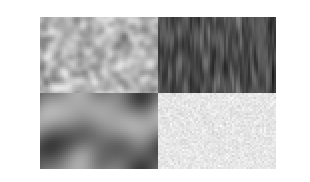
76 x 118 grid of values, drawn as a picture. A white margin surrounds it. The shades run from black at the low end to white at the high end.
It is made of 2 by 2 panels. Panel 1,1: high, blotchy. Panel 1,2: low, streaked downward. Panel 2,1: middling, smooth, strong in contrast. Panel 2,2: very high, fine-grained, faint in contrast.
